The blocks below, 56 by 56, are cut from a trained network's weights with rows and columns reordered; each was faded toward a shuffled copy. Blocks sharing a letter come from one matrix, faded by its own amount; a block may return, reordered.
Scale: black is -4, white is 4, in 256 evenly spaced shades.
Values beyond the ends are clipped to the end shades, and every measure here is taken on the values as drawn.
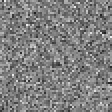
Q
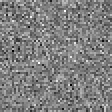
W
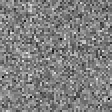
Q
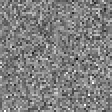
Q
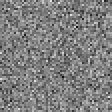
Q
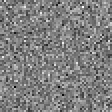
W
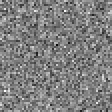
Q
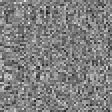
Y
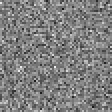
Q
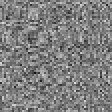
Y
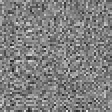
Y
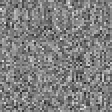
Y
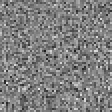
W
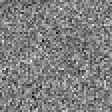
Q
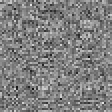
Y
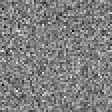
Q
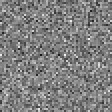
Q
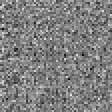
W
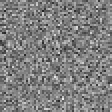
Y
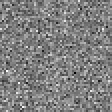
W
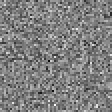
Q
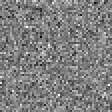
W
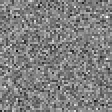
Q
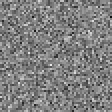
Q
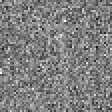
Q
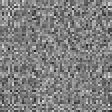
Y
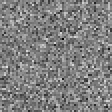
W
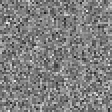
Q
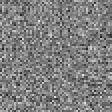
Y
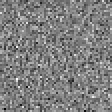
Q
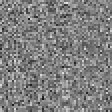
Y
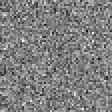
W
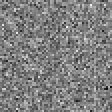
Q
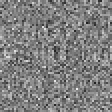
Y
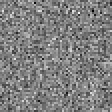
W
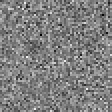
Q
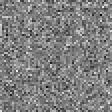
W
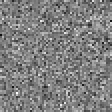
W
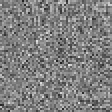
Y
